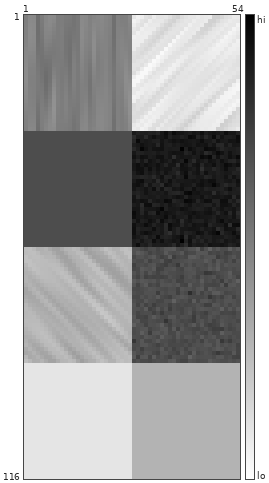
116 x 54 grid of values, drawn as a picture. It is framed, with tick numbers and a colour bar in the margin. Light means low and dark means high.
The table splits into 4 rows of 2 panels. Panel 1,1: middling, streaked downward, faint in contrast. Panel 1,2: very low, slanting up to the right, faint in contrast. Panel 2,1: high, flat. Panel 2,2: very high, fine-grained, faint in contrast. Panel 3,1: low, slanting down to the right, faint in contrast. Panel 3,2: high, fine-grained, faint in contrast. Panel 4,1: very low, flat. Panel 4,2: low, flat.
